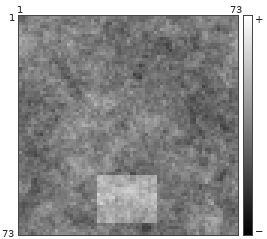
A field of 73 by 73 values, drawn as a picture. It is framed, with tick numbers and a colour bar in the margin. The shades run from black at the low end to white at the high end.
Grain: blotchy. Ninth with the highest average: bottom middle. Stripes: none. Odd patch: higher, in the bottom middle.
